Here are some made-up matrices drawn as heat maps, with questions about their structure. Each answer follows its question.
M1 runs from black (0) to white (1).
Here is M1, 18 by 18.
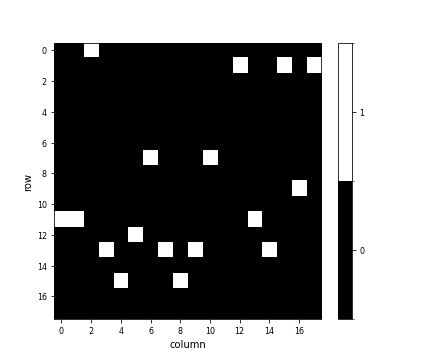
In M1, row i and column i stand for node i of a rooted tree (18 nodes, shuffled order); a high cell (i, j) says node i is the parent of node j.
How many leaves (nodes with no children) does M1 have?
10
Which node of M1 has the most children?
13
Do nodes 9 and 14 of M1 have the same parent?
yes
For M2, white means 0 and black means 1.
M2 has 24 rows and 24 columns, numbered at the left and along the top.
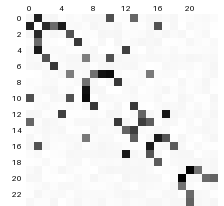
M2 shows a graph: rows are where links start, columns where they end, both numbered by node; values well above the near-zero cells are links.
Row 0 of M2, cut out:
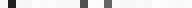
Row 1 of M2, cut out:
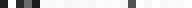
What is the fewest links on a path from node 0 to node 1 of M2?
1
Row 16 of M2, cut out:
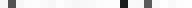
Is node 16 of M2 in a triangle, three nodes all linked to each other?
no
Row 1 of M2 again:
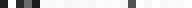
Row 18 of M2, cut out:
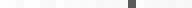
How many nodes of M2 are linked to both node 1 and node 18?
1
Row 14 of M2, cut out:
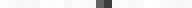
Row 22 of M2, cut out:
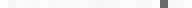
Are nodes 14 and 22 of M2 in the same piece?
no
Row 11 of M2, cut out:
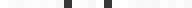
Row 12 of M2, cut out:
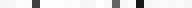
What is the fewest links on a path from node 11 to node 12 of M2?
3
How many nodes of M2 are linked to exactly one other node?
6
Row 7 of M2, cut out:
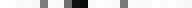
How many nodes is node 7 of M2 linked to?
5
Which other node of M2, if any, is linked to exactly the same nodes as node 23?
node 22
